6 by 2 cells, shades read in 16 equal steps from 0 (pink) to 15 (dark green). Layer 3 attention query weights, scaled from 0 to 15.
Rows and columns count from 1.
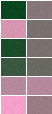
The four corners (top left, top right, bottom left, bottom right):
15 7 0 6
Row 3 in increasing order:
8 14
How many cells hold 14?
1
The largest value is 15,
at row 1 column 1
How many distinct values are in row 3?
2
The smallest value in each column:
0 4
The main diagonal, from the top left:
15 8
